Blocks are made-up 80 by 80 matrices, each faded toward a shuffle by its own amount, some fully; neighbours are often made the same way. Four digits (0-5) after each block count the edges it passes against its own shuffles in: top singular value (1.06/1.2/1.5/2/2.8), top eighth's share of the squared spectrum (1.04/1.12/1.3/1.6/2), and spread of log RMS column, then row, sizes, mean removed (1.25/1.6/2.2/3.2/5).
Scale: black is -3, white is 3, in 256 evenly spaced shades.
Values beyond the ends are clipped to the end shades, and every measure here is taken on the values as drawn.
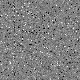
1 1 0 0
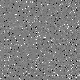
3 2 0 0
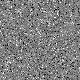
0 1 0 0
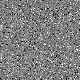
2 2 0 1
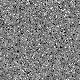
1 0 0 0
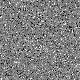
0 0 0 0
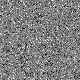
0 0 0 0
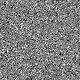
1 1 0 0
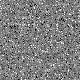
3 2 0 0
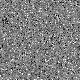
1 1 0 0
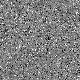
1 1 0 0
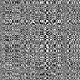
5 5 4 4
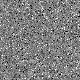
0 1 1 0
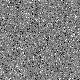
0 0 0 0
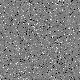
0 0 0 0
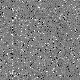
3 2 0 0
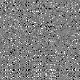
4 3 2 2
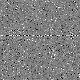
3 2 0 1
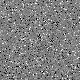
1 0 0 0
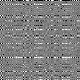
5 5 3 4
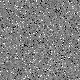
1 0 0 0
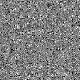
3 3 1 1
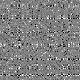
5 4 2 3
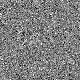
0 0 0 0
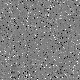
2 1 0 0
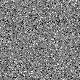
0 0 0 1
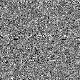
1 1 0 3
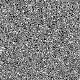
0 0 0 1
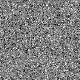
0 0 0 1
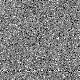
1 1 0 2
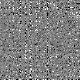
2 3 3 3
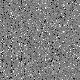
3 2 1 0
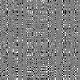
5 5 4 3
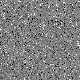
2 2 1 0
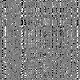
5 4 4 2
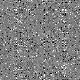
4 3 2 1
